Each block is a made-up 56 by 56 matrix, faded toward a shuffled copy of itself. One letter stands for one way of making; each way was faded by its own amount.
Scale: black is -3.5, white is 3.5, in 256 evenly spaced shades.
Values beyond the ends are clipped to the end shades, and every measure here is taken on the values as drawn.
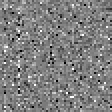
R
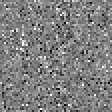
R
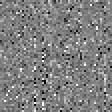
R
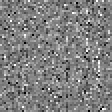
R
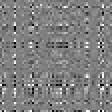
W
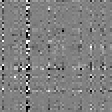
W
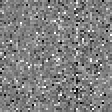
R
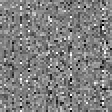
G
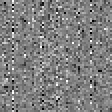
G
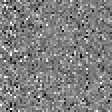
R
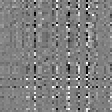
W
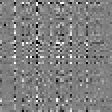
W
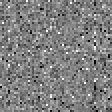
R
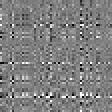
W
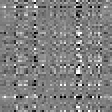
W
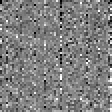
G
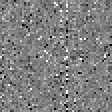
R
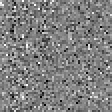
R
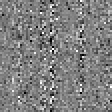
G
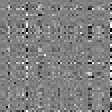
W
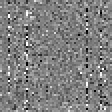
G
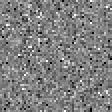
R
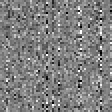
G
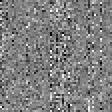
G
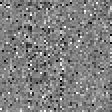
R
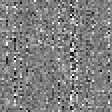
G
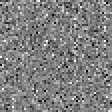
R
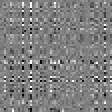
W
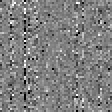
G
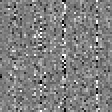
G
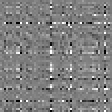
W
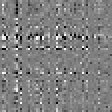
W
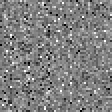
R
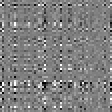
W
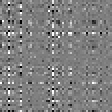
W
